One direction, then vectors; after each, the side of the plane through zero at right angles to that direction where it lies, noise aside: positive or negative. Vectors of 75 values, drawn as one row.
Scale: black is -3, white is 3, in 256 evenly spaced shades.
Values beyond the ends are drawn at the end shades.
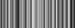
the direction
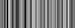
positive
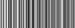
negative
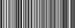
positive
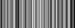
positive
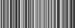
positive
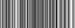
negative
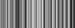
positive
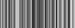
negative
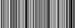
positive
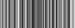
negative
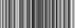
negative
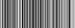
negative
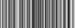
negative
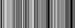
positive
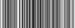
negative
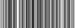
negative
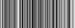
negative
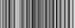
negative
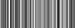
positive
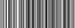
negative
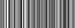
negative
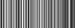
positive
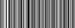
negative
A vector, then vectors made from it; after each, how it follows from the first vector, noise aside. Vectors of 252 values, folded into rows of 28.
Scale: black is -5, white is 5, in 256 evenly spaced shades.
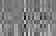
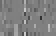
partly zeroed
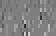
partly zeroed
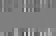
partly zeroed
